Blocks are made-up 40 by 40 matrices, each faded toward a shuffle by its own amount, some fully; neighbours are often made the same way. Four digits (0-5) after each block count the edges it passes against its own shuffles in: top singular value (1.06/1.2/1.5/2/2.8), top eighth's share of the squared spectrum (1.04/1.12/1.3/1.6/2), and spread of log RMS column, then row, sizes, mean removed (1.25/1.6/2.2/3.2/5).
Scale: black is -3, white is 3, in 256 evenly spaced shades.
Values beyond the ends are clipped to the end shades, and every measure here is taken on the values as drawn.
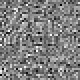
3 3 1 1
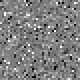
0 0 0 0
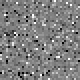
1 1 0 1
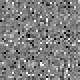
3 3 1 1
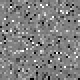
0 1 0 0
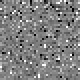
3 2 1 1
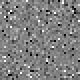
1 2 1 0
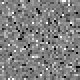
1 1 0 0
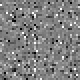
3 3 1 0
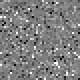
0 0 0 0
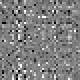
4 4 2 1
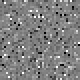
2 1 0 0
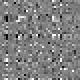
4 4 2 2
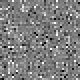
3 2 1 0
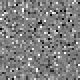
0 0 0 0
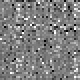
4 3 1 2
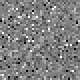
2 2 0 0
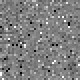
2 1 0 0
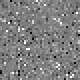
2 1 0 0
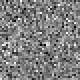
0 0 0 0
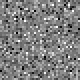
0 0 0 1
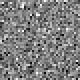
1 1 0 0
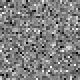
0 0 0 0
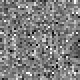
2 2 0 0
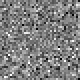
2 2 0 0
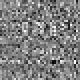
3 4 2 2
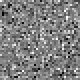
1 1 0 0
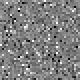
0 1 1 0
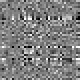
4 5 3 3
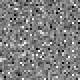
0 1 0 0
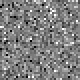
1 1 0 0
